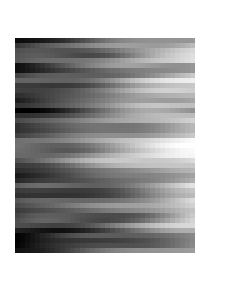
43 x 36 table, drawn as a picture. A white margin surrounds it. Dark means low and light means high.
The middle right is the ninth with the highest average. Overall the values sit about 50% of the way up the scale. The grain runs across in streaks. No lone cell stands out from its neighbours. There is an overall slope up to the right.
